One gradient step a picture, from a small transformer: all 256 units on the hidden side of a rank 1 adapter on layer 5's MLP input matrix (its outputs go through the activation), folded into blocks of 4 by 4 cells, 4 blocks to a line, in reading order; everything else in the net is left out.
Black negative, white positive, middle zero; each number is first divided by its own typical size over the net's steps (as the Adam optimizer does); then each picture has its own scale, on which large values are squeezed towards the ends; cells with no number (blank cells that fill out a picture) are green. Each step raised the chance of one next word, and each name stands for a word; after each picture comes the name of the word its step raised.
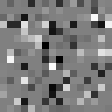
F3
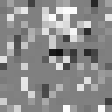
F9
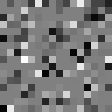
F9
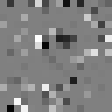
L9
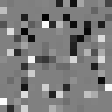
F3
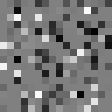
F3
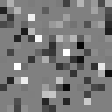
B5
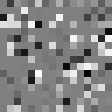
F9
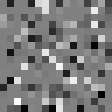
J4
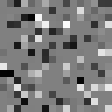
F3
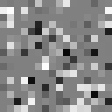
F9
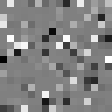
B5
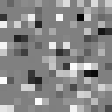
F9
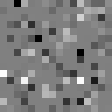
B5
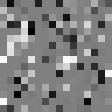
F3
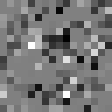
L9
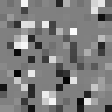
J4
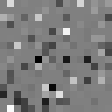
B5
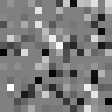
B5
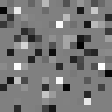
J4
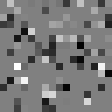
B5
